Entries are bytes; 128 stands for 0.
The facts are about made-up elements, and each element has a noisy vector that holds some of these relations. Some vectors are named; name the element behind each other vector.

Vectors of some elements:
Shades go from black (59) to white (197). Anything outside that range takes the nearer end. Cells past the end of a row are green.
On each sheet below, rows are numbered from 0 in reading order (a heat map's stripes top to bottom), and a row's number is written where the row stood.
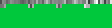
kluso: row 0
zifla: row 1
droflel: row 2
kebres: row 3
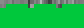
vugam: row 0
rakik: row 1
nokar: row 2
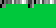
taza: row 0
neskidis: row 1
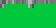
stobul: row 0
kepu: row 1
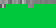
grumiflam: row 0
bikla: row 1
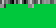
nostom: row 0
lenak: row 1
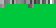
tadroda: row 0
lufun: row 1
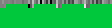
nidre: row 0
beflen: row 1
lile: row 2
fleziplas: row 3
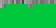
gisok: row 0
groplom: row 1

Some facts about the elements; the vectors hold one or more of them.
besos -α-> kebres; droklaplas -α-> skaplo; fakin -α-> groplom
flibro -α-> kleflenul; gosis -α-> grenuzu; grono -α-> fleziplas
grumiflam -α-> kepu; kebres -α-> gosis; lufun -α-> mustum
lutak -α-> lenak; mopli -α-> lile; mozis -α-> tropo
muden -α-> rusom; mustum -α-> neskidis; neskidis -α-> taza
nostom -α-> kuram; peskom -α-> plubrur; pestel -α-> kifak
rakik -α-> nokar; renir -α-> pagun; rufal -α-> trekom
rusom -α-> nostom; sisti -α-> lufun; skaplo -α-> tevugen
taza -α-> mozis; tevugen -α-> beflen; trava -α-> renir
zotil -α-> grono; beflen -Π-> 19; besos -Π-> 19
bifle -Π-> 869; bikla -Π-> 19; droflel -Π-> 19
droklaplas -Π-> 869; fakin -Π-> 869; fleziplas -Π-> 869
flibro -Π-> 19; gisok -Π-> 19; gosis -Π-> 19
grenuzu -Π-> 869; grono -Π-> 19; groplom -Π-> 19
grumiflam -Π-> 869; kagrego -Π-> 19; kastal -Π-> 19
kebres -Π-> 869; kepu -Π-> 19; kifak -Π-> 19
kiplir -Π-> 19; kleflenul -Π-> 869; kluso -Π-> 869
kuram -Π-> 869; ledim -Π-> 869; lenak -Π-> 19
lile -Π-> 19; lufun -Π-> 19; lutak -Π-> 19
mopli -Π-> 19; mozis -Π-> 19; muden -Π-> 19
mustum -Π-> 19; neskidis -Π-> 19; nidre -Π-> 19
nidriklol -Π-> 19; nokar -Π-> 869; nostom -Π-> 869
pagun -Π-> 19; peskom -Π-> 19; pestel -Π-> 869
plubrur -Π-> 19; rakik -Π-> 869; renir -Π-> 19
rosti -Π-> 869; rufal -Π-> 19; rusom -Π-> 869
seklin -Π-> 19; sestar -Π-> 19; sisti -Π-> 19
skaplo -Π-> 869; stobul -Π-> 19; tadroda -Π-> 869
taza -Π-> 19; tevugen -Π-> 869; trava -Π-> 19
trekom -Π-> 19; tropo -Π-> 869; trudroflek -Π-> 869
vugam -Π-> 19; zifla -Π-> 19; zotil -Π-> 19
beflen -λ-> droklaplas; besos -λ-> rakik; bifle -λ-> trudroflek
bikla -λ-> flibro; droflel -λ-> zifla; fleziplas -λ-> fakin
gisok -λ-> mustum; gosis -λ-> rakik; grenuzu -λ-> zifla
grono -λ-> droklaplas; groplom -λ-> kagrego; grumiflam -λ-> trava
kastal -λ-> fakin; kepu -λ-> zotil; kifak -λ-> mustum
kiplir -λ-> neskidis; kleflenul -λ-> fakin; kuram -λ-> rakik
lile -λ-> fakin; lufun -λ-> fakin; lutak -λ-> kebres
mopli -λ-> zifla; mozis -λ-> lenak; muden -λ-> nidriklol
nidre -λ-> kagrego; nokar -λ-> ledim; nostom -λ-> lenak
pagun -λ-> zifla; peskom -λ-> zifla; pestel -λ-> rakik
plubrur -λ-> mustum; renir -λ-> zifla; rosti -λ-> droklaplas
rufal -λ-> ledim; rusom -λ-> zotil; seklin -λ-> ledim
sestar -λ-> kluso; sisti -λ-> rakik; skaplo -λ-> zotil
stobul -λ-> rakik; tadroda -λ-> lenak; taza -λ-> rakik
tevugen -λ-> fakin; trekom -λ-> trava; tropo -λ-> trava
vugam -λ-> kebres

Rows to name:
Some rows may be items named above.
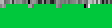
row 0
tadroda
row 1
muden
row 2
groplom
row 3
droklaplas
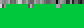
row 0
pagun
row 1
pestel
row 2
muden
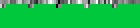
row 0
pagun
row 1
mozis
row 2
taza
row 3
besos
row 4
pestel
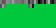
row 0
stobul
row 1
kuram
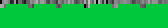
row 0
muden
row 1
rufal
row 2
ledim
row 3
beflen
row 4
flibro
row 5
seklin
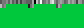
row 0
fakin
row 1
mustum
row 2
trava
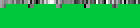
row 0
gisok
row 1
tropo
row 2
zotil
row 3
sisti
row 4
tevugen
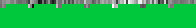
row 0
lutak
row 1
rusom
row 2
kastal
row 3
trekom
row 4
grenuzu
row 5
skaplo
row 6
groplom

